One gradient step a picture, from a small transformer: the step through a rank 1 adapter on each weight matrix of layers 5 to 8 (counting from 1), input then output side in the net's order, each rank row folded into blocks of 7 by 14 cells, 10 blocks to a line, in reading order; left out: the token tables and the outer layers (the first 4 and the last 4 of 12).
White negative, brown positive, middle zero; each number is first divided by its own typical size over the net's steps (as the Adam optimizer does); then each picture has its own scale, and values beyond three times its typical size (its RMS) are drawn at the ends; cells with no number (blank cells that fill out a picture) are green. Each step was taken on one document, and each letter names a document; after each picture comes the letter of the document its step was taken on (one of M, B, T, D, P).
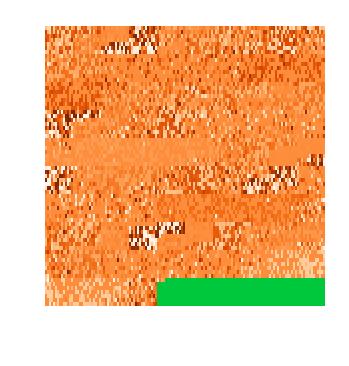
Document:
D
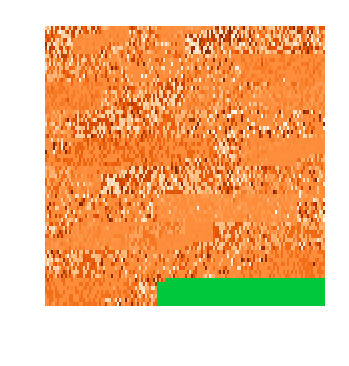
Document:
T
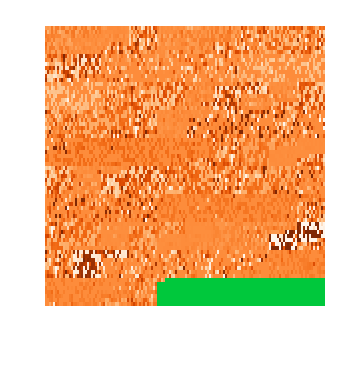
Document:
T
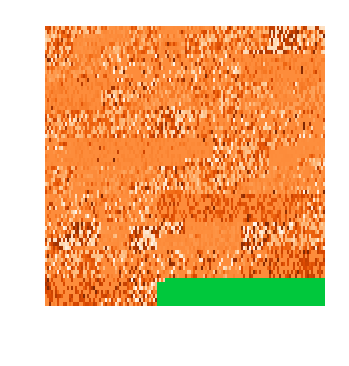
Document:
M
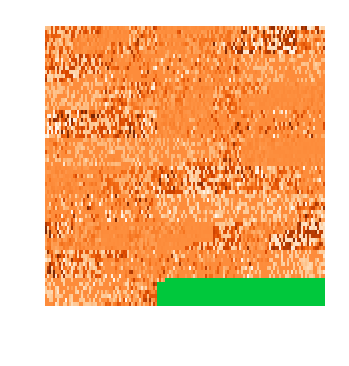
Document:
D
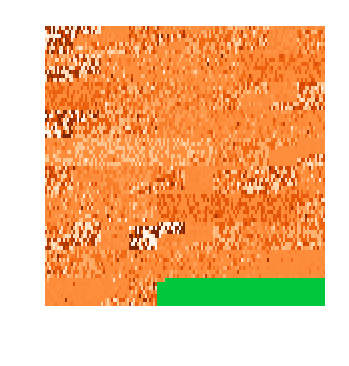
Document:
D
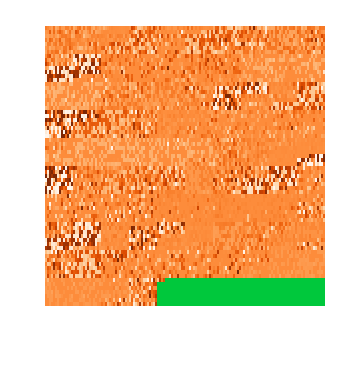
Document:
D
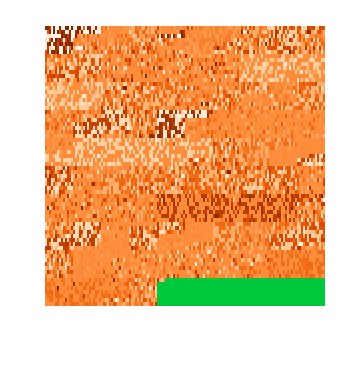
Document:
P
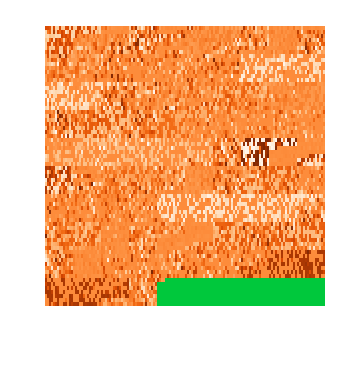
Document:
P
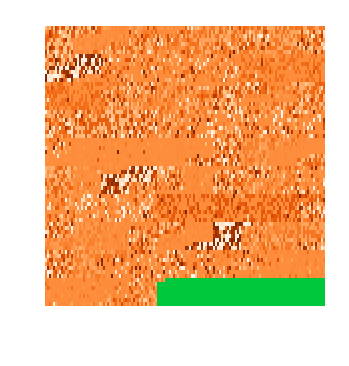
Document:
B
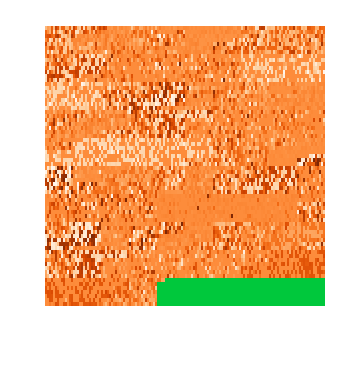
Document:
P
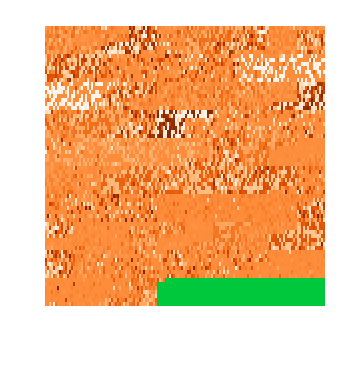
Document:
P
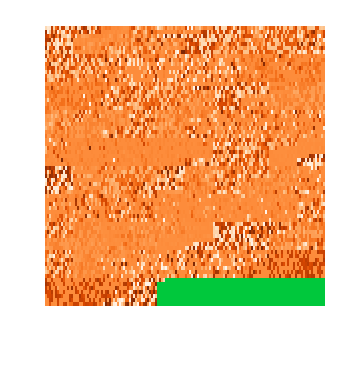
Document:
M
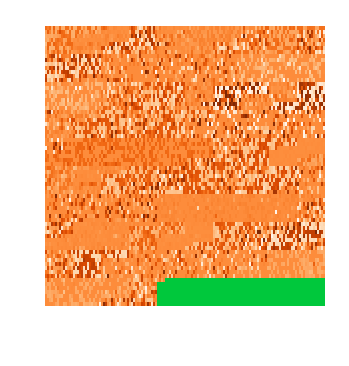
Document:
T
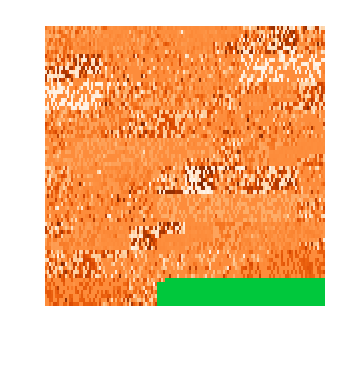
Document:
P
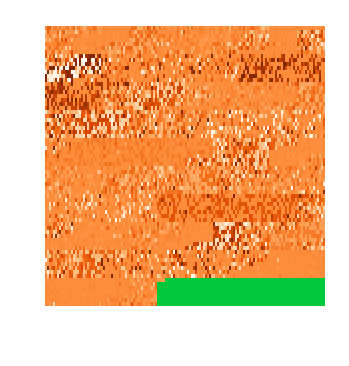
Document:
B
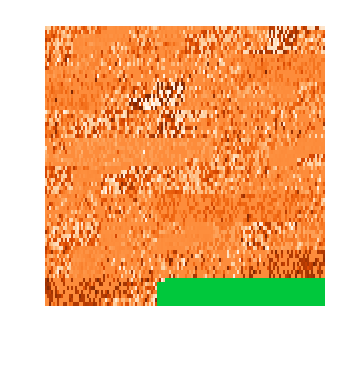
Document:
M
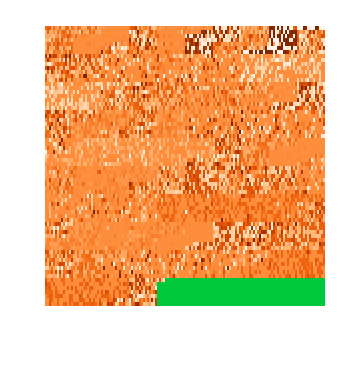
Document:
M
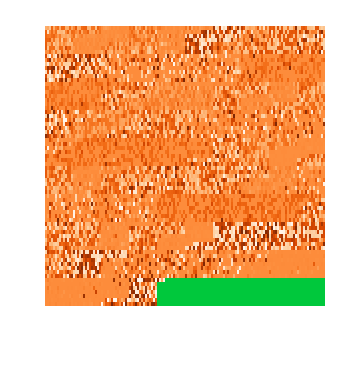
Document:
M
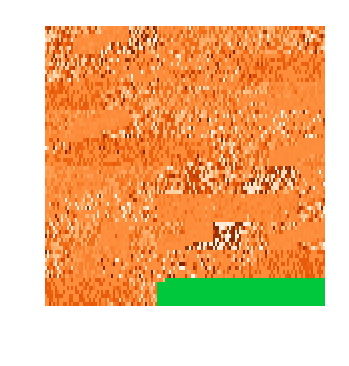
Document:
B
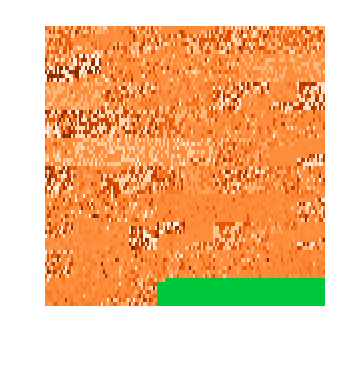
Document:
D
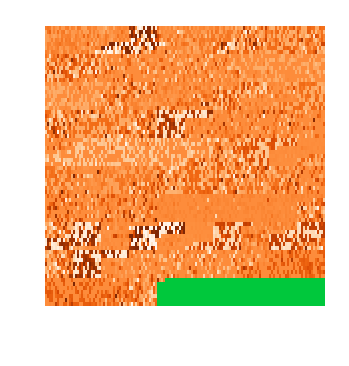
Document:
P
